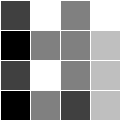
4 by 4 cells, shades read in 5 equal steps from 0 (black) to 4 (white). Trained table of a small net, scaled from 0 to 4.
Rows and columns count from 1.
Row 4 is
0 2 1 3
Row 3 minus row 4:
1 2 1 0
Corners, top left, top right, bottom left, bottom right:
1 4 0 3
